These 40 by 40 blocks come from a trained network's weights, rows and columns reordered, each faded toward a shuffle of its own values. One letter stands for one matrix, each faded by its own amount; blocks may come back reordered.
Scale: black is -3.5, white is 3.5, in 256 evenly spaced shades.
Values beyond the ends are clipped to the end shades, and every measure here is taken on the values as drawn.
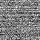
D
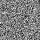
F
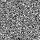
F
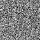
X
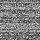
D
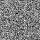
X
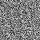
X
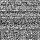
D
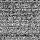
D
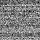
D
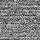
D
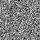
X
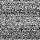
D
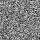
F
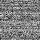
D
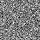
X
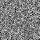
F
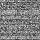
D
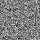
X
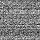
D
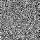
X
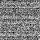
D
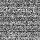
D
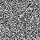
X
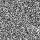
F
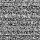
D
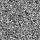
F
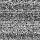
D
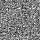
F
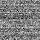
D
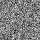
X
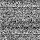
D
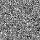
X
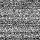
D
